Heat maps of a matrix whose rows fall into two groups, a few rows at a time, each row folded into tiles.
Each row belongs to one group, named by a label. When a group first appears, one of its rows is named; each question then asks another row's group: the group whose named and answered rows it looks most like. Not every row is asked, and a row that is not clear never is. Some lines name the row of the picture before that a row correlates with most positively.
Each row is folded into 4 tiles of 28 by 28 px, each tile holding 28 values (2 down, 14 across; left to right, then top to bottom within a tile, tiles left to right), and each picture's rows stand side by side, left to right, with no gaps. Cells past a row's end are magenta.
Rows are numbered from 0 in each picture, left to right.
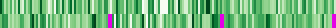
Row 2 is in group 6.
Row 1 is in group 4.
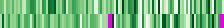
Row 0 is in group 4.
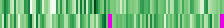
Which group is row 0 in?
4
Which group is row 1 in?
6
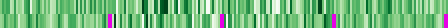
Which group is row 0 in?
4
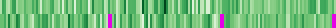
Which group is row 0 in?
6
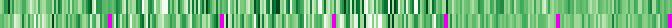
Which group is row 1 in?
4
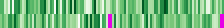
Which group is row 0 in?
6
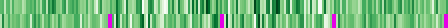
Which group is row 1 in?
4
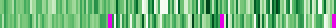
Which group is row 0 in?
4
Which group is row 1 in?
4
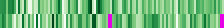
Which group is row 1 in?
6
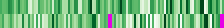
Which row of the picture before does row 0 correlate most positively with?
0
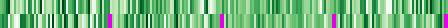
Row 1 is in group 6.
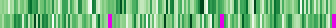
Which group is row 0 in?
6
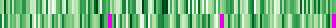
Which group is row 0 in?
4
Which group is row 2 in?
4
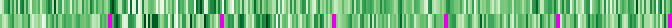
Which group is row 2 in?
6
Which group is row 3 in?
6
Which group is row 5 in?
4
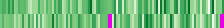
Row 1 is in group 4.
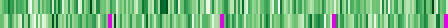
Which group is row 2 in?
6
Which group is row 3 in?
4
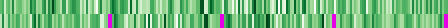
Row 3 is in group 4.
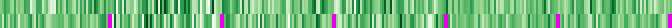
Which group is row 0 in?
4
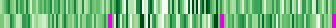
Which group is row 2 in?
6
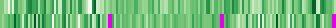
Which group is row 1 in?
4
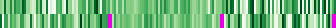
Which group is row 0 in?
4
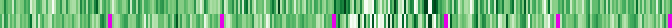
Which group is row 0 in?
4
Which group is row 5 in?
4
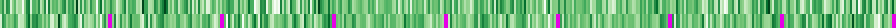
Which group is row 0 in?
4
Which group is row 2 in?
4
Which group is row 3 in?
6
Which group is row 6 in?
4
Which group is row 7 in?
6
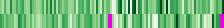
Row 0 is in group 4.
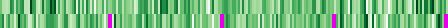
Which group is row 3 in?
4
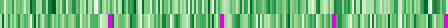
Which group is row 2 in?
6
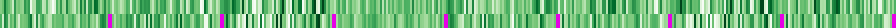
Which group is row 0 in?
4
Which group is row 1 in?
6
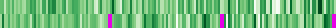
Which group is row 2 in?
4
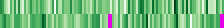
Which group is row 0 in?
6
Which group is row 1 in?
6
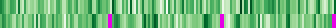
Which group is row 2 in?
6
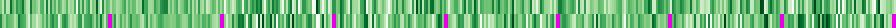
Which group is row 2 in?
6
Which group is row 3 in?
4
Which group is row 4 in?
6
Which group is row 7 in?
6
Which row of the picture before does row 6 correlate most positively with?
0
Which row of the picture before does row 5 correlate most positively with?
0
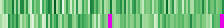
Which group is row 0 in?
6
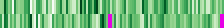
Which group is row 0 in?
4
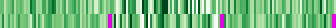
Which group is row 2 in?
4
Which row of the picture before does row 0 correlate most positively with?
1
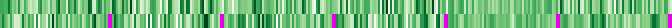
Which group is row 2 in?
6
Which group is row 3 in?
4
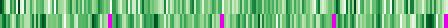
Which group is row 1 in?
6
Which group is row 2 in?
6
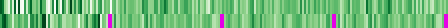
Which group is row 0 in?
6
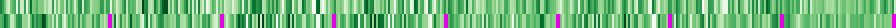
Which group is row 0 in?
6
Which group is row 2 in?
6
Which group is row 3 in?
6
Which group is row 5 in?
6
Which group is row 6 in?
4
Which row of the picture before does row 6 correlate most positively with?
2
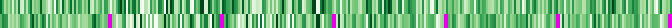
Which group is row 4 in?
6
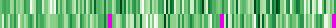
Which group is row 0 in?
4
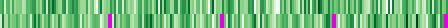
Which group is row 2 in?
4
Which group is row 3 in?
4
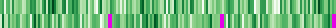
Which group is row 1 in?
6
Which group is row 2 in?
4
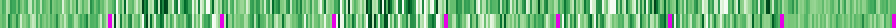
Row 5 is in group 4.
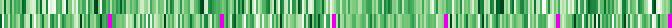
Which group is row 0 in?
4
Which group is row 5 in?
6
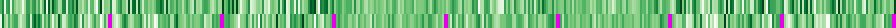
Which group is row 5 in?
4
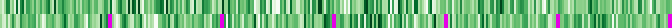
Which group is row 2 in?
4
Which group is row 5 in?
6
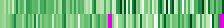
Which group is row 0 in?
6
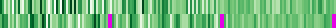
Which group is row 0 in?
6
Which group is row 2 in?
4
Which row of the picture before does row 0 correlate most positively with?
0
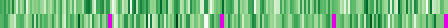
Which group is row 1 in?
6
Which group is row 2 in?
4
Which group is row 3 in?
6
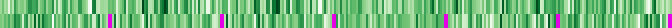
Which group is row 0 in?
6
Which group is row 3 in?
4
